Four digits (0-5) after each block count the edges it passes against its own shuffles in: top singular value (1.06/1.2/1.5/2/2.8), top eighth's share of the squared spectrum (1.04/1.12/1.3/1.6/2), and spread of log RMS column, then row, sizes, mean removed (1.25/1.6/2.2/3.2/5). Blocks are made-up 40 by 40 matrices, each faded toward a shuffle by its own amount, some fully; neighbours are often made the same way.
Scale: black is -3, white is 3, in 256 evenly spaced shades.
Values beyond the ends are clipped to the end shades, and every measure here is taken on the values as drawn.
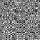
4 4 2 2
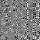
4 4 3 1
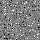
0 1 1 0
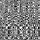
4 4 2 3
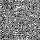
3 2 0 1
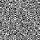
4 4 2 2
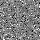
1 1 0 0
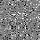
3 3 1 1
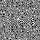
3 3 1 1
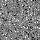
2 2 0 0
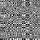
4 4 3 3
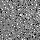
0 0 0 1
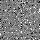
1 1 1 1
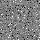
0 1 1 0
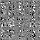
1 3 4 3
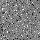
0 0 0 0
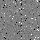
2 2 1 0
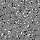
0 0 0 0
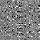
3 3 2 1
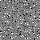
0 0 0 0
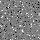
0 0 0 0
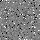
2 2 0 0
